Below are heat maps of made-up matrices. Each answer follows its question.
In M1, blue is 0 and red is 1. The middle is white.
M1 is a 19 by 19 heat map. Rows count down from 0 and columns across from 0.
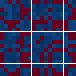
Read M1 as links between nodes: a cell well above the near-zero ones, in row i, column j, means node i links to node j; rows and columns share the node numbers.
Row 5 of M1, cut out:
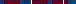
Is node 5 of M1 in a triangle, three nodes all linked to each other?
yes
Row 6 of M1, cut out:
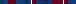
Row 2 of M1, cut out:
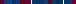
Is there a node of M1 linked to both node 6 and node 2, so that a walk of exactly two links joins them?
no
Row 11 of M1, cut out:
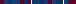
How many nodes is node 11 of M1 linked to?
6
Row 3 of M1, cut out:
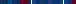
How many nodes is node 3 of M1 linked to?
3
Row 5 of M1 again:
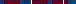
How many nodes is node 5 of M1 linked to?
12
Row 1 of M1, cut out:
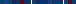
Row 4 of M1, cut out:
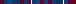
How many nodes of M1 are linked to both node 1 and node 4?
2
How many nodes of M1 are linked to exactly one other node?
0
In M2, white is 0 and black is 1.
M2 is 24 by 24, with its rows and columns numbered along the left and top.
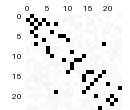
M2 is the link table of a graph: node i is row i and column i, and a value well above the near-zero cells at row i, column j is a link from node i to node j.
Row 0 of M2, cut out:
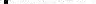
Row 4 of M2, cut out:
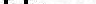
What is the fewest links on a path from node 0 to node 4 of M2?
2
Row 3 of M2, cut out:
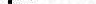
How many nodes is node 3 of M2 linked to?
1
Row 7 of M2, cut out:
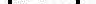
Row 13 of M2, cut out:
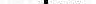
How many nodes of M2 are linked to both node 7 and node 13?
0
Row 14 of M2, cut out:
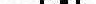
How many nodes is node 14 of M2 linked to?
4
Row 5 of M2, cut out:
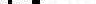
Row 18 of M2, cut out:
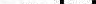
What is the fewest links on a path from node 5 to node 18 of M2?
6
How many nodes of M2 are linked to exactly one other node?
7
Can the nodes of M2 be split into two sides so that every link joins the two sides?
yes
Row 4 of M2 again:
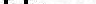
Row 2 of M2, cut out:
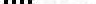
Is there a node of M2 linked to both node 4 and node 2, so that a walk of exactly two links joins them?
yes
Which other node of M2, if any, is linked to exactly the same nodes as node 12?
node 13
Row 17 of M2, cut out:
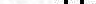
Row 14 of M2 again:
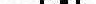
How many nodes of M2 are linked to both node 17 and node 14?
1
